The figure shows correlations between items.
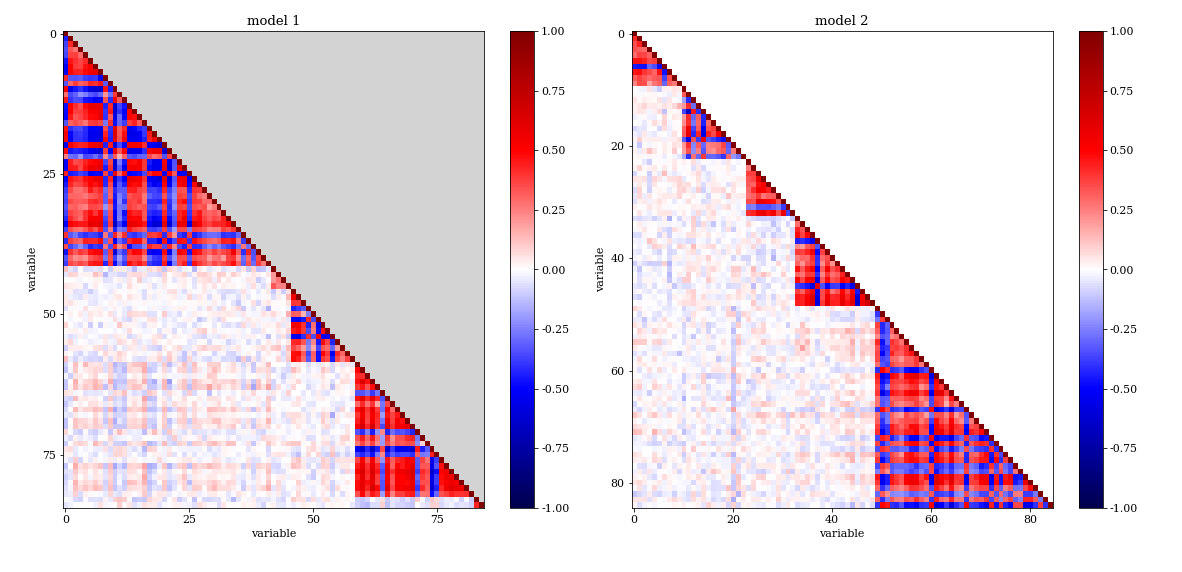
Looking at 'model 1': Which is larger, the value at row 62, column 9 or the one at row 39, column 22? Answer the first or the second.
the first
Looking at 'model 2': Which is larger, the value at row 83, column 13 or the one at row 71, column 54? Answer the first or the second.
the second
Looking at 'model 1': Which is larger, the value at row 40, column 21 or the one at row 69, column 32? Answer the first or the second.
the second
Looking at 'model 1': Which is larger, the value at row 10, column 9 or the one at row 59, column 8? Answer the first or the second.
the second
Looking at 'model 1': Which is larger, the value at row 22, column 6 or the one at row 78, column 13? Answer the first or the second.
the second
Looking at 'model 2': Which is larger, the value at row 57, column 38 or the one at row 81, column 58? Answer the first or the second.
the second
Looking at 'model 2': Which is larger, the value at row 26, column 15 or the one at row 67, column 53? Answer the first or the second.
the first
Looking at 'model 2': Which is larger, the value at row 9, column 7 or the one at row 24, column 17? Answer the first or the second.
the first
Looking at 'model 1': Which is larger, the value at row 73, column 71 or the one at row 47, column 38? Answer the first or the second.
the second
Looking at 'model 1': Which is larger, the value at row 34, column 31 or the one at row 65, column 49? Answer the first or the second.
the first
